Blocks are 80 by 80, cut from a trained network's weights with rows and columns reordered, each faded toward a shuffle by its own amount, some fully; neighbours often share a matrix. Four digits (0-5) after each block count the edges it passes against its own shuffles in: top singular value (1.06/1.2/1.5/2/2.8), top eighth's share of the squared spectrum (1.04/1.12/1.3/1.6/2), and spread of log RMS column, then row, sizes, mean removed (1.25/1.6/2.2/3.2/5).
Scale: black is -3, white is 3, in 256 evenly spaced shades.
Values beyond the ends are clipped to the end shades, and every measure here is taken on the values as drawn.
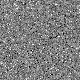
0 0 0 0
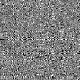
4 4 2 3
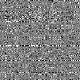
4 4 1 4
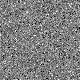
0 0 0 0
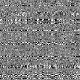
4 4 2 4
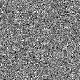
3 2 1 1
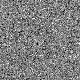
0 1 0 0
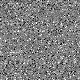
3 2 0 2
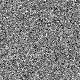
1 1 0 0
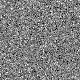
0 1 0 0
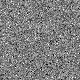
0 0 0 0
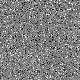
2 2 0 1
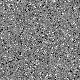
0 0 0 0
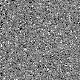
2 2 1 0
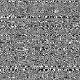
4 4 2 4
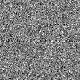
3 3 0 1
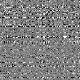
4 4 1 4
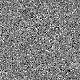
2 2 0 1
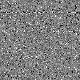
2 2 0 1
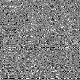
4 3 0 3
